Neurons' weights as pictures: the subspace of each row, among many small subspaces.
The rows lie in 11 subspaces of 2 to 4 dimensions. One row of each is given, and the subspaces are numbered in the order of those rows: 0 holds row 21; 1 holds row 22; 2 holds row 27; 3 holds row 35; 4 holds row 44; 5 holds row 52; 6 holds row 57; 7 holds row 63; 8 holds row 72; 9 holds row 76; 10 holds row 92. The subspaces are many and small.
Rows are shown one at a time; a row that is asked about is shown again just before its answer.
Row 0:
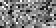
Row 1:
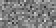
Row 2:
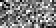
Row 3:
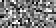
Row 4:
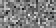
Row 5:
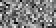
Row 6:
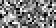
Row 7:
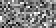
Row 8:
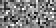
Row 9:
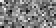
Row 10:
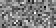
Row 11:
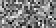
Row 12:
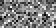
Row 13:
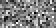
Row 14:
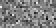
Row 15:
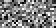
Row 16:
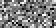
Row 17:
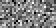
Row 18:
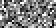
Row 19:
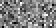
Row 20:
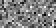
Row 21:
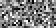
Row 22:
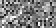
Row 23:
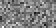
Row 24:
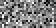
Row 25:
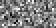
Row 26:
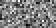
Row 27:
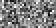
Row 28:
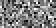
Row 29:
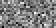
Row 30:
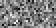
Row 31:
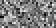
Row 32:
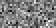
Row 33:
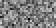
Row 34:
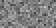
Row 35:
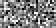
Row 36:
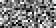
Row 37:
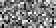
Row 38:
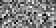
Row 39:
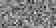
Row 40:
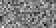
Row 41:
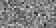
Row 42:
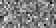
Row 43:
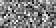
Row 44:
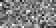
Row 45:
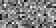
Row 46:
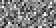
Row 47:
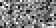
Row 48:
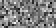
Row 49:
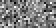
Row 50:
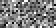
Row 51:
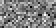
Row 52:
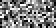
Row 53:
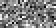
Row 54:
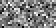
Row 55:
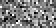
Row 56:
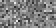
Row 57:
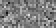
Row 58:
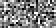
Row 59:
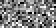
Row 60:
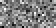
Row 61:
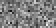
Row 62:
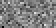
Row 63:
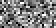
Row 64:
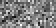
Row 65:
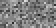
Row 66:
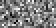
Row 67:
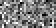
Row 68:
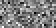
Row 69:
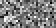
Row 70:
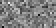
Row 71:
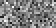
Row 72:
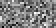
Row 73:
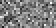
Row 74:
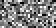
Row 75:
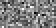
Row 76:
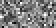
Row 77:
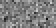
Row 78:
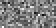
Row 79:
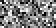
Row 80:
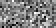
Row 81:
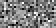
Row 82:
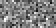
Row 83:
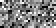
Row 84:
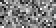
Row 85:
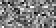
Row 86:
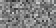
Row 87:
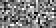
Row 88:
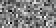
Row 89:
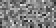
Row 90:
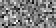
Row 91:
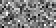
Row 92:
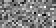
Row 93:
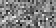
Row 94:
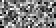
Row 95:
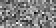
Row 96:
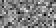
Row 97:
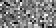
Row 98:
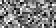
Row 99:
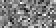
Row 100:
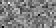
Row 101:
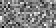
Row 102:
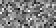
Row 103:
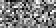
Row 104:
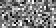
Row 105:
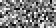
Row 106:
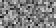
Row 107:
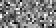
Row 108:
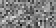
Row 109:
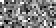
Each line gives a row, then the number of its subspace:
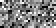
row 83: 4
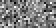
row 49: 2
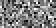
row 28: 1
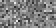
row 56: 2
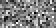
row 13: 7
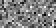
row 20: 10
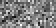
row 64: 1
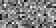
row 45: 2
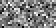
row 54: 6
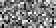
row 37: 4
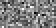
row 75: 3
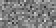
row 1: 2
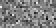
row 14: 1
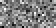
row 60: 9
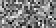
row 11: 1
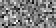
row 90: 10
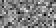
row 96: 5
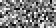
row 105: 9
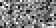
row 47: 4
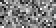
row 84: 9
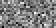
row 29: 7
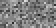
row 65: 2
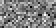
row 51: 5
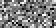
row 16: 10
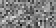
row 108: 1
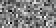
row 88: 6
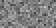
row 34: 0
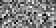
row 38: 5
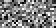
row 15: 10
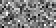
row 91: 6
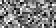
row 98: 7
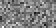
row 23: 8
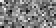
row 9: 4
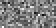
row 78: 3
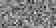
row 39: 0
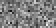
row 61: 6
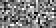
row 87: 3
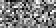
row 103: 2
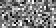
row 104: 0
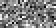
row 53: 2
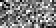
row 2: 4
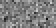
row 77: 8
